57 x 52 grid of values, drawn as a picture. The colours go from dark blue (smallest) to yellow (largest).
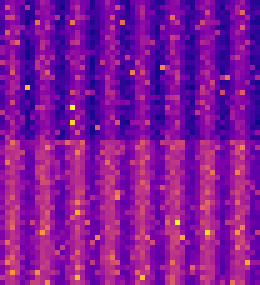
Mirror symmetry: none. Stripes: upright, repeating 8 times. Average level on the scale: 30%. Seam: horizontal, 50% of the way down, the bottom part higher.
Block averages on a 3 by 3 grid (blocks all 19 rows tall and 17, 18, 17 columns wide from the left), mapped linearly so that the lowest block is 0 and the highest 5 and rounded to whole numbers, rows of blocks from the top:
1 0 0 | 3 2 2 | 5 4 4
